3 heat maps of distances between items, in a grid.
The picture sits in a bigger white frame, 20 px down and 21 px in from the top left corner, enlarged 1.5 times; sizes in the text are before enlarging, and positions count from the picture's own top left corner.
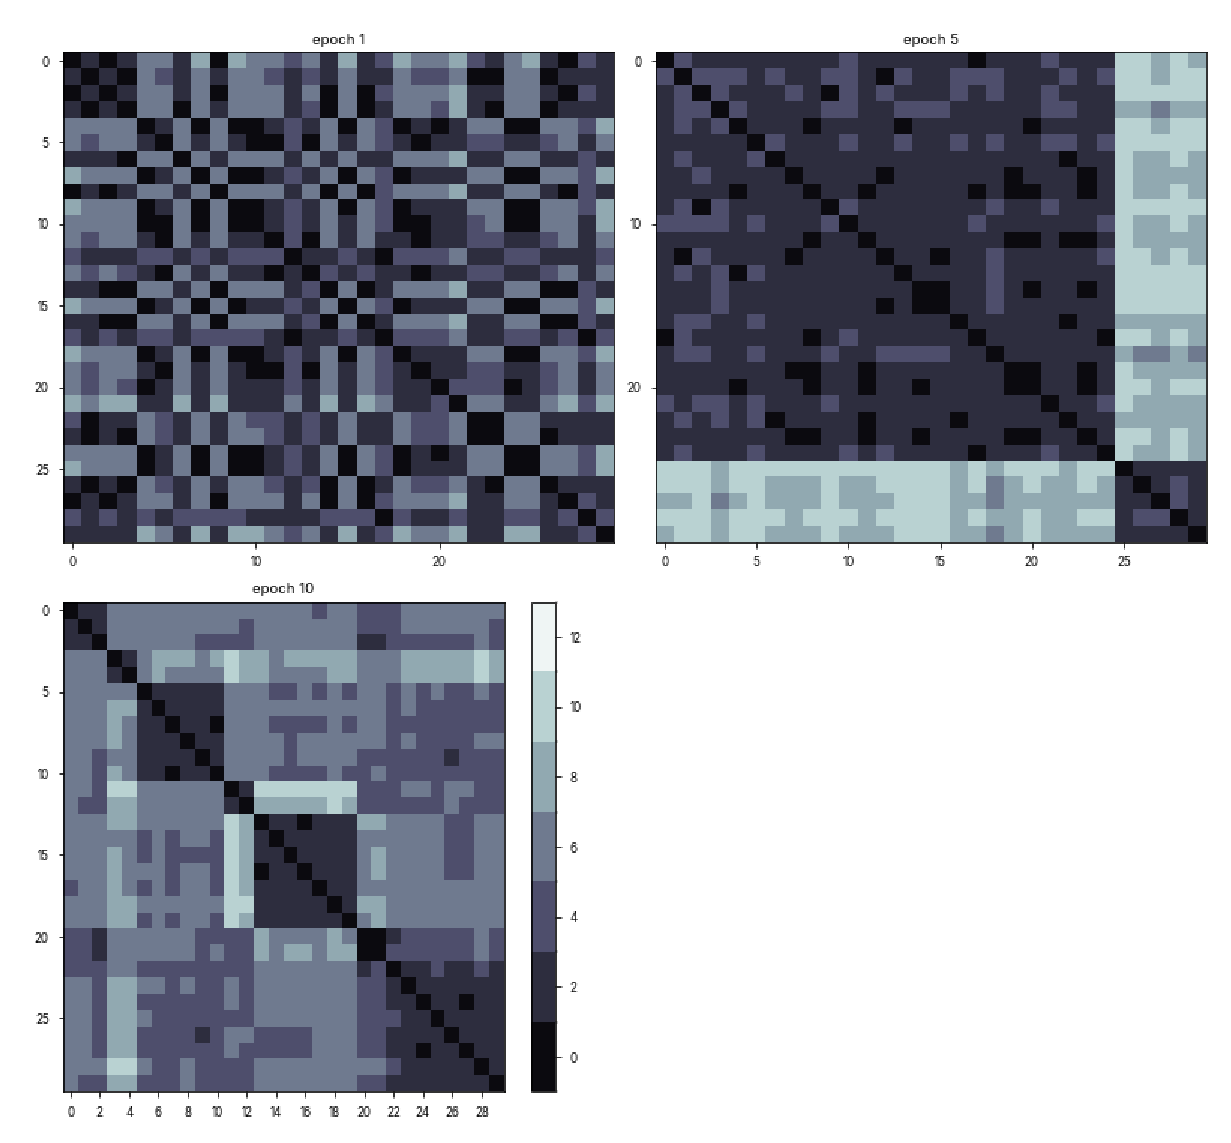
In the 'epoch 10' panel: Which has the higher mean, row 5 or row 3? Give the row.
3
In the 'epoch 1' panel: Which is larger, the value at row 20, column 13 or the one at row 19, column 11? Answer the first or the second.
the first
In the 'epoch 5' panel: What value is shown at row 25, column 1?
10
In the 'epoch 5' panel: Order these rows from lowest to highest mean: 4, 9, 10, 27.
4, 9, 10, 27
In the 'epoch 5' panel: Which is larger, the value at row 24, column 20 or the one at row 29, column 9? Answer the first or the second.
the second
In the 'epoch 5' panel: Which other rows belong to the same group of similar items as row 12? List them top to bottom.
0, 1, 2, 3, 4, 5, 6, 7, 8, 9, 10, 11, 13, 14, 15, 16, 17, 18, 19, 20, 21, 22, 23, 24
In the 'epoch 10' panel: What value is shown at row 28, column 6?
4
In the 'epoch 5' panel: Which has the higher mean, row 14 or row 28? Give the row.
28
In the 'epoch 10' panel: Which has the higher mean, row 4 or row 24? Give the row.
4
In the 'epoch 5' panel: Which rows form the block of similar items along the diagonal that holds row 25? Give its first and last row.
25 to 29
